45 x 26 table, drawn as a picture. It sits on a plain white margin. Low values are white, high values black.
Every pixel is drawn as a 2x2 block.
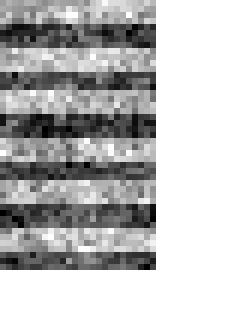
Average level on the scale: 50%. Stripes: horizontal, repeating 6 times. Slope: none. Grain: streaks across.
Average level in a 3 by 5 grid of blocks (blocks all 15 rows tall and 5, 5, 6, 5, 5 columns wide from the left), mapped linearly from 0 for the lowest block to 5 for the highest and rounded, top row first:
4 3 1 2 4 | 3 5 5 3 4 | 4 3 0 2 4
